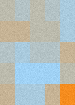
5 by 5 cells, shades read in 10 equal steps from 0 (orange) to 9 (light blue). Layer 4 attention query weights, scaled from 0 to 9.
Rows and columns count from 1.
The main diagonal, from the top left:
6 5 7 9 0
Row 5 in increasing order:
0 5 5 8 8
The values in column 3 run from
6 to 9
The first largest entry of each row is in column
5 5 2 2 2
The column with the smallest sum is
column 5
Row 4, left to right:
6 9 9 9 6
